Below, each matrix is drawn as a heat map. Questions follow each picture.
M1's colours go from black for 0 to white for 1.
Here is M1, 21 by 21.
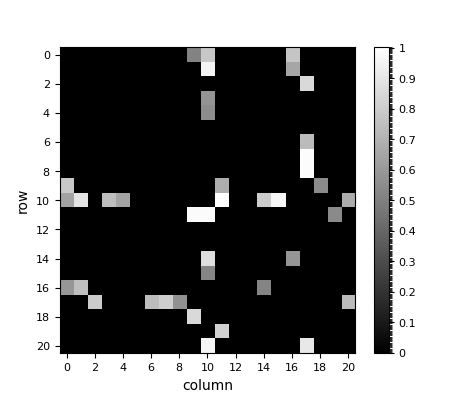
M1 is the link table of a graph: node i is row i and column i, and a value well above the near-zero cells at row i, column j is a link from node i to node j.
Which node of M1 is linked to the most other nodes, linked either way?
node 10
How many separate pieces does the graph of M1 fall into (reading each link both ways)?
4
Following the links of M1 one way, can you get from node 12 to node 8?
no
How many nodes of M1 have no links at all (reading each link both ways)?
3
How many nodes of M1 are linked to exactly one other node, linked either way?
9
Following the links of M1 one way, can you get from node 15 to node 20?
yes
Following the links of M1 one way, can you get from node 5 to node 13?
no
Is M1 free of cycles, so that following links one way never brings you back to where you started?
no
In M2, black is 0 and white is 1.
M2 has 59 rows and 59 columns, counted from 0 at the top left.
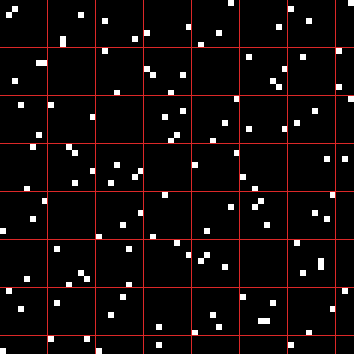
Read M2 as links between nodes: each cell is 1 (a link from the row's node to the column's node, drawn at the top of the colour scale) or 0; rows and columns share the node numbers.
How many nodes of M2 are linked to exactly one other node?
0
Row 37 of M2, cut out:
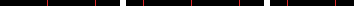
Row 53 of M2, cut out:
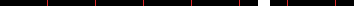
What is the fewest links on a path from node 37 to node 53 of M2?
2
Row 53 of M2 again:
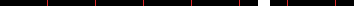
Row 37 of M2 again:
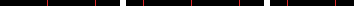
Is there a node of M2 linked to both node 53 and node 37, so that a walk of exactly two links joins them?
yes
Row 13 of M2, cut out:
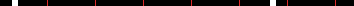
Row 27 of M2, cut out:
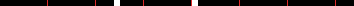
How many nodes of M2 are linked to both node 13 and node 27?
0
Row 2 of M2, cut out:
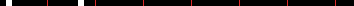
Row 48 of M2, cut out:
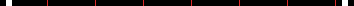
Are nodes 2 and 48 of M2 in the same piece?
yes
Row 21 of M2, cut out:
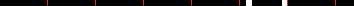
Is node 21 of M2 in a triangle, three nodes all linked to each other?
no
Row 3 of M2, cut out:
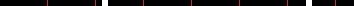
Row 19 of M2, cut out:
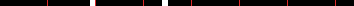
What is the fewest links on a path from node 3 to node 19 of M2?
5
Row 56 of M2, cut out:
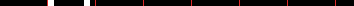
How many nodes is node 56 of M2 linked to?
2
